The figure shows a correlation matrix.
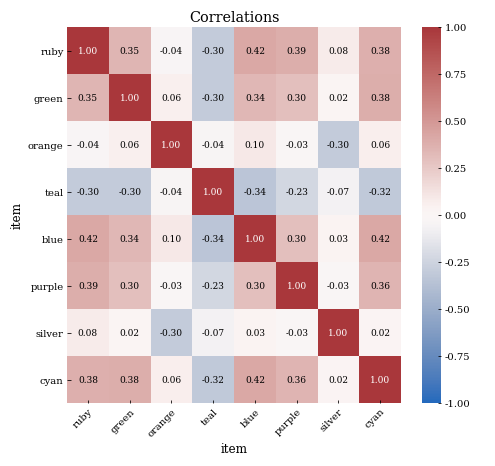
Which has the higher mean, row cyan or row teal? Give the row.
cyan
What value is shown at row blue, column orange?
0.10
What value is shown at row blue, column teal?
-0.34
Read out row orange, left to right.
-0.04 0.06 1.00 -0.04 0.10 -0.03 -0.30 0.06
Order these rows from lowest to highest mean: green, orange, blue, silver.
silver, orange, green, blue
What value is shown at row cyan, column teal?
-0.32
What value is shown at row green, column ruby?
0.35
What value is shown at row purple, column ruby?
0.39
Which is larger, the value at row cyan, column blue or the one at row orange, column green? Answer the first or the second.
the first
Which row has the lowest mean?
teal
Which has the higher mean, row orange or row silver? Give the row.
orange
